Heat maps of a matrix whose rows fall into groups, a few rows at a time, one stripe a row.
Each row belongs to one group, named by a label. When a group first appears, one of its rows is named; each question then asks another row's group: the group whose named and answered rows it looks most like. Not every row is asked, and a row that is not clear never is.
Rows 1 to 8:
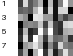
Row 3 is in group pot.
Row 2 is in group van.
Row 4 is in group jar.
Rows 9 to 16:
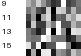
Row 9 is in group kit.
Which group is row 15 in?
kit
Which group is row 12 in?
jar
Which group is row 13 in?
jar
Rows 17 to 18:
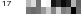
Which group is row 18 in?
pot
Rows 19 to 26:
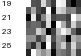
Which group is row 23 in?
kit
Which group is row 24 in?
jar
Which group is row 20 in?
jar
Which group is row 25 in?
jar
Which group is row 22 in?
jar
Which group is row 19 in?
kit
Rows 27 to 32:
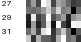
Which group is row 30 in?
jar
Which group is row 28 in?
pot
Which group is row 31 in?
pot
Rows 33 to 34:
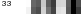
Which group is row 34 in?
kit
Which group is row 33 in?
kit
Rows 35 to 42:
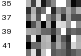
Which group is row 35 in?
kit
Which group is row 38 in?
jar
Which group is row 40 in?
jar
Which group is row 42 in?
pot
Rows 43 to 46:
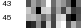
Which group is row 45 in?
kit
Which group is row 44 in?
pot
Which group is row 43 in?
pot
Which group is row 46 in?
jar
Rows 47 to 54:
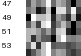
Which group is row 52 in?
kit
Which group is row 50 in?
pot
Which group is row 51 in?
kit
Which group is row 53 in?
pot
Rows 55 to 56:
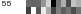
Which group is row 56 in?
pot
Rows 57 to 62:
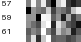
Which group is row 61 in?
pot
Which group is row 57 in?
kit
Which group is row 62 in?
pot
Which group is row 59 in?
pot
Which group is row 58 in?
jar
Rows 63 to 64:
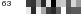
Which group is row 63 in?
jar
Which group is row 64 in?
kit
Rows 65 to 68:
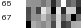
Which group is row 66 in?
van
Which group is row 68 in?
jar
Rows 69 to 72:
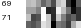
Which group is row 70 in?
kit
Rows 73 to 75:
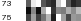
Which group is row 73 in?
kit
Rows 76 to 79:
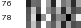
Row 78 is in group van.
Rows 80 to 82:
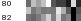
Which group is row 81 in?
kit
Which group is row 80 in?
van
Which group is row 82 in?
pot
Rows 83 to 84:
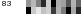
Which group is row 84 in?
van
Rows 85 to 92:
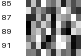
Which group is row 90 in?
kit
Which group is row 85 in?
pot
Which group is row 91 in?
kit
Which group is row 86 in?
kit
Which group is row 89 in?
jar
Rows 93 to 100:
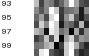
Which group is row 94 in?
pot
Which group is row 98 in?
jar
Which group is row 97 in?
pot
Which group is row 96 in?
van
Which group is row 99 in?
kit
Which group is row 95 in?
pot
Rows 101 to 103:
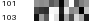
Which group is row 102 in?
pot
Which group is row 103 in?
van
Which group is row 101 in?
kit
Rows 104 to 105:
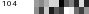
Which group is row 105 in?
kit
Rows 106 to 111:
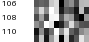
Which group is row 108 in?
pot
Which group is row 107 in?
van
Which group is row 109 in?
kit
